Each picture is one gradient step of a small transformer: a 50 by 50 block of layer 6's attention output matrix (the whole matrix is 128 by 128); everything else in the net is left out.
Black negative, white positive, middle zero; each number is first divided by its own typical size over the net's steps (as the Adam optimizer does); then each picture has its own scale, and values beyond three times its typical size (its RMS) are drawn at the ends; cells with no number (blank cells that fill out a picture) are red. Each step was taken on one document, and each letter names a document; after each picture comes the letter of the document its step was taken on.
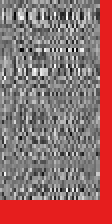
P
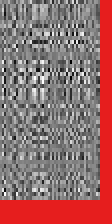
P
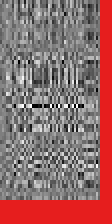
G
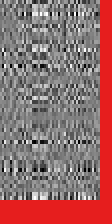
P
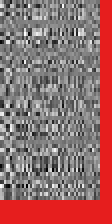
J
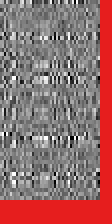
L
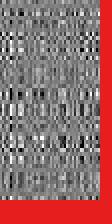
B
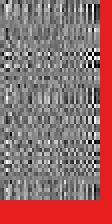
G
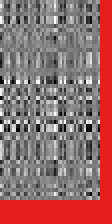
J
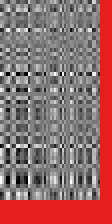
J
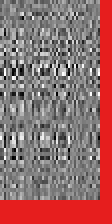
L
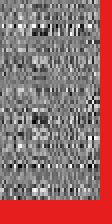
P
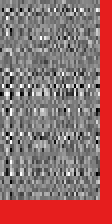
B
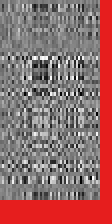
G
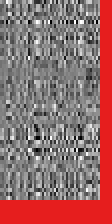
G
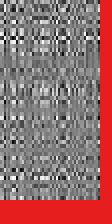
L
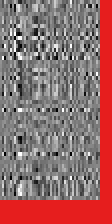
P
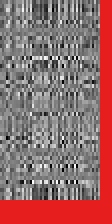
G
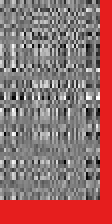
L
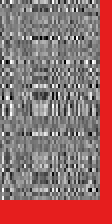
B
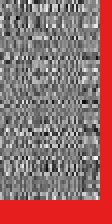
J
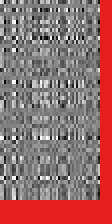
L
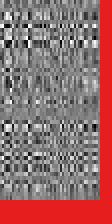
J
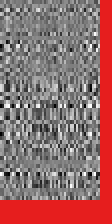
J
